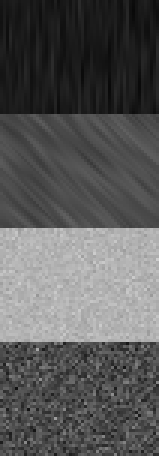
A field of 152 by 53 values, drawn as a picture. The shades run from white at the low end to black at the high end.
The table splits into 4 rows of 1 panel. Panel 1,1: very high, streaked downward, faint in contrast. Panel 2,1: high, slanting down to the right, faint in contrast. Panel 3,1: low, fine-grained, faint in contrast. Panel 4,1: high, fine-grained.
